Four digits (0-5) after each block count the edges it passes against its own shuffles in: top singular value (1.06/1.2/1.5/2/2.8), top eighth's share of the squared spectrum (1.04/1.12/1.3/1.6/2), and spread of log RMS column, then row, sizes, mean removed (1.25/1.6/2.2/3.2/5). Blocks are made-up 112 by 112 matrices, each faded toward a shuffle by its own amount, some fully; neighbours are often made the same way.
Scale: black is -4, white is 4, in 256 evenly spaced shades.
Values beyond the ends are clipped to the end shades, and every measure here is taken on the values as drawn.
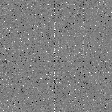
4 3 1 0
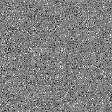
4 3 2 1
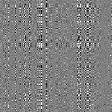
5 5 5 3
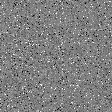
2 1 0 0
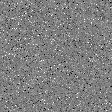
0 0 0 0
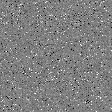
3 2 0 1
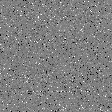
2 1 0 0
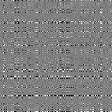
5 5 3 4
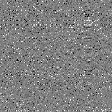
4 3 1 2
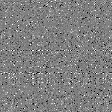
4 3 1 2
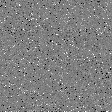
2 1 0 0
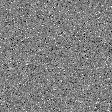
0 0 0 0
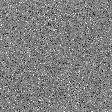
0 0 0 0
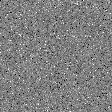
0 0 0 0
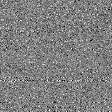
1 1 0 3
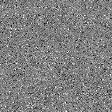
1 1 0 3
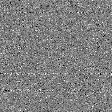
1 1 0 2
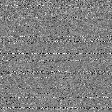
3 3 0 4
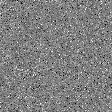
0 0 0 1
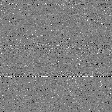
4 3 0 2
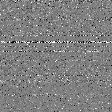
3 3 0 3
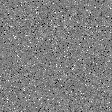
1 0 0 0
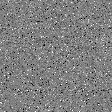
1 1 0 1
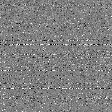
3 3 0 3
